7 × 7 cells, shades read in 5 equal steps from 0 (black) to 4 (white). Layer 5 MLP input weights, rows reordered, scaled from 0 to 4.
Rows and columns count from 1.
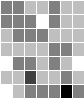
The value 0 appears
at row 7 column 6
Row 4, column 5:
2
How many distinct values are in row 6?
3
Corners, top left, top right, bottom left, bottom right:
2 3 4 2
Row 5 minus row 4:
1 -1 -1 0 0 1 1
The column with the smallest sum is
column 3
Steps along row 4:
same same same down same up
